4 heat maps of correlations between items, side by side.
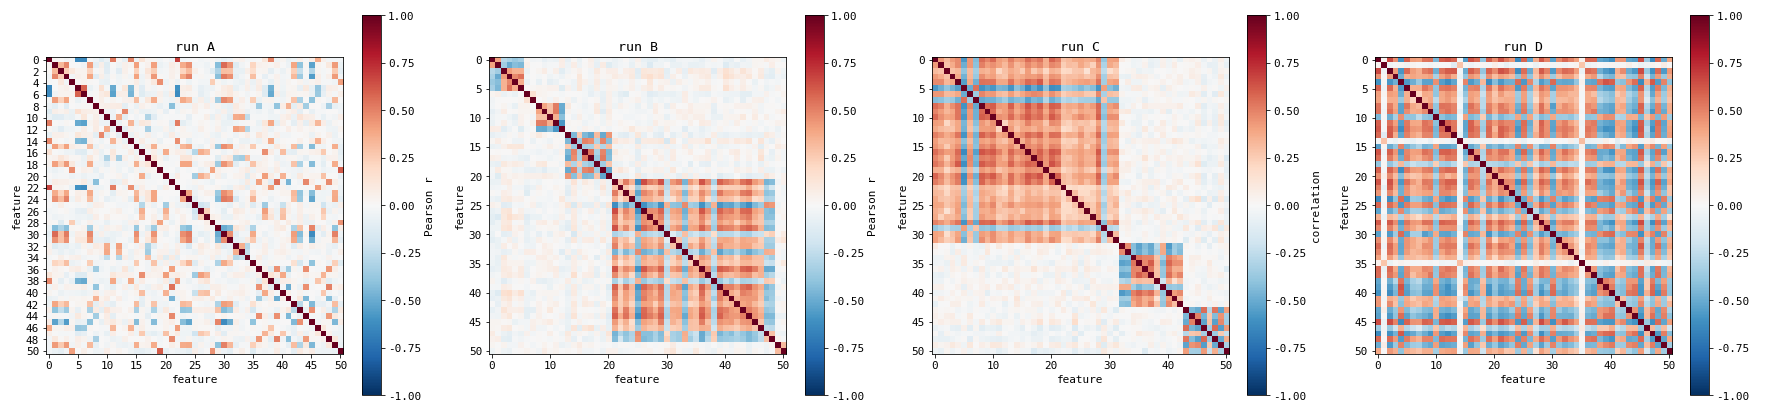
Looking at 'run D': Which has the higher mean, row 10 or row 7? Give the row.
7
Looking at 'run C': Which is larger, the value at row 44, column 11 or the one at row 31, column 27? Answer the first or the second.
the second
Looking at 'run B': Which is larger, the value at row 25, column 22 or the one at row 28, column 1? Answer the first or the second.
the second
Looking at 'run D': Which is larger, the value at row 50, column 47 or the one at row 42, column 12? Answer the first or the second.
the second
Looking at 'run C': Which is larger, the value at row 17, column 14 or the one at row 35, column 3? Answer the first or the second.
the first
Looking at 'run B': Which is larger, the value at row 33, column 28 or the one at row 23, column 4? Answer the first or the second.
the second
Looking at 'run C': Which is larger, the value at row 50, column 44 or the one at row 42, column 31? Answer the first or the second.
the second
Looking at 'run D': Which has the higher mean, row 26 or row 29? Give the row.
29
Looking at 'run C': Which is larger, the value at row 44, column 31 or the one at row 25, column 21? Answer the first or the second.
the second
